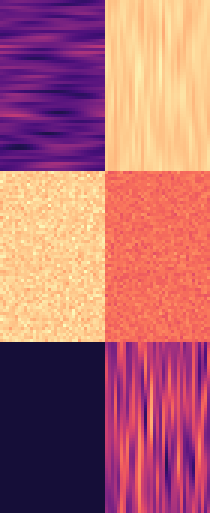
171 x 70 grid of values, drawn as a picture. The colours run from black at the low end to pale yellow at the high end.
It is made of 3 by 2 panels. Panel 1,1: low, streaked across. Panel 1,2: very high, streaked downward, faint in contrast. Panel 2,1: very high, fine-grained, faint in contrast. Panel 2,2: high, fine-grained, faint in contrast. Panel 3,1: very low, flat. Panel 3,2: middling, streaked downward, strong in contrast.
